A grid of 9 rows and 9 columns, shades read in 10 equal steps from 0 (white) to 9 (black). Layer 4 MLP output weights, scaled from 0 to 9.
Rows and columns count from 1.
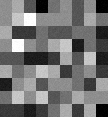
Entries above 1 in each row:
9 8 9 8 9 9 9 9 9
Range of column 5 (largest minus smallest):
4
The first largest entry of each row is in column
4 7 9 7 3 6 1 5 9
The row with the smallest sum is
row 2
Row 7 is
8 4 3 6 4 4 5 7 3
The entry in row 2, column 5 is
4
